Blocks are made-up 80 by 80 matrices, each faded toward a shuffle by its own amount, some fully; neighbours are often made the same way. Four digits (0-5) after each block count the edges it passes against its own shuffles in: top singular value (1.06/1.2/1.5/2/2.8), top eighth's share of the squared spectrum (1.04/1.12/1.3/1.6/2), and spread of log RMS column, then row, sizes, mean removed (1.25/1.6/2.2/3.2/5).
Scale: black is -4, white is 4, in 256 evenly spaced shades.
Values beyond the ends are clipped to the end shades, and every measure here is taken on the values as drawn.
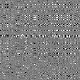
5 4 2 3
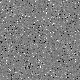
0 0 0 0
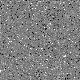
2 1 0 0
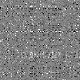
4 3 1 2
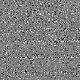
4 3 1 2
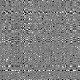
5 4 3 3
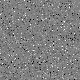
1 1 0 0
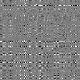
5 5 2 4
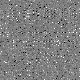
3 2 0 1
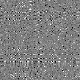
4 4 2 2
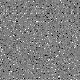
3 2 1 1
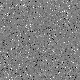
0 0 0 0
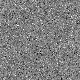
0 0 0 0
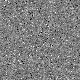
0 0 0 0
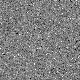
0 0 0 0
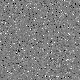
0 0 0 0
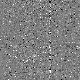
2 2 2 1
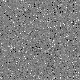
1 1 1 0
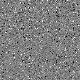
1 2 2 1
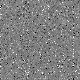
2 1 1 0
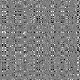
5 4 3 3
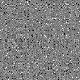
4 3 1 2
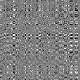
5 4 3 3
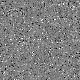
2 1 0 0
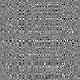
5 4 3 3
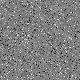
1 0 0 0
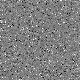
2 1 0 0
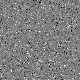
1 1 0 0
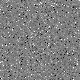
2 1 0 0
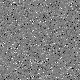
0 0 0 0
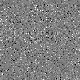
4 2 1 1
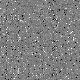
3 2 1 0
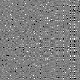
5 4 2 2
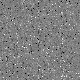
1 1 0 0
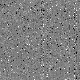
2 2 2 0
